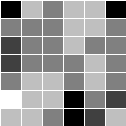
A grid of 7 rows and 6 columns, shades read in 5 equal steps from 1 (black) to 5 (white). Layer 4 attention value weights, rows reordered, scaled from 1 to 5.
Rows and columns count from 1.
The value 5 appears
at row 6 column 1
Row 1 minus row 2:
-2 1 0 0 0 -2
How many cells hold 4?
15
